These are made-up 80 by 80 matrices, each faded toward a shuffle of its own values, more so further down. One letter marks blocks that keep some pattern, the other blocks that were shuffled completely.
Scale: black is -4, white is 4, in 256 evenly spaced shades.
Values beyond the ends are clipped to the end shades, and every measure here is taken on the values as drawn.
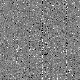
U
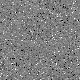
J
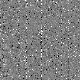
U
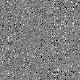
U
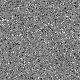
J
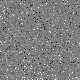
J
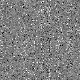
U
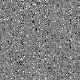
U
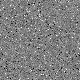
J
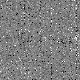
U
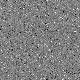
J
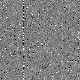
U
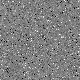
J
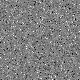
J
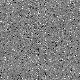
U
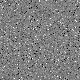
J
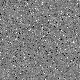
J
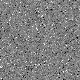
J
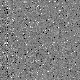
U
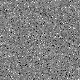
U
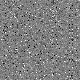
U
